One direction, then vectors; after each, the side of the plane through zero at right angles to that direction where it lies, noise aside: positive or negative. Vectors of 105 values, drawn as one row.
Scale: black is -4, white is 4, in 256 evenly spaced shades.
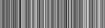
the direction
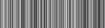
negative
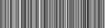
negative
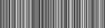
positive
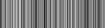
negative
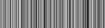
negative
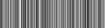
negative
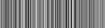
positive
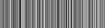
positive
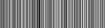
positive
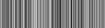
positive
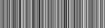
positive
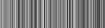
negative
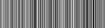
negative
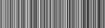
negative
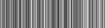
positive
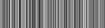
positive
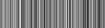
negative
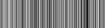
negative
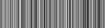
negative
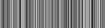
positive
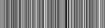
positive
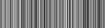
negative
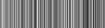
negative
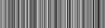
negative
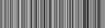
negative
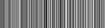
negative
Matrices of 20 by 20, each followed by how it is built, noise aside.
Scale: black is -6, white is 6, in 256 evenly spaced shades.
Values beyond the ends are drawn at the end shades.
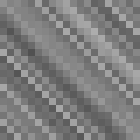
Toeplitz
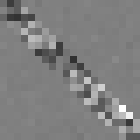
banded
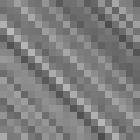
Toeplitz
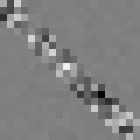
banded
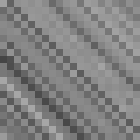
Toeplitz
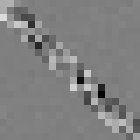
banded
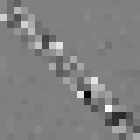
banded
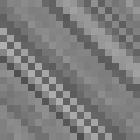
Toeplitz
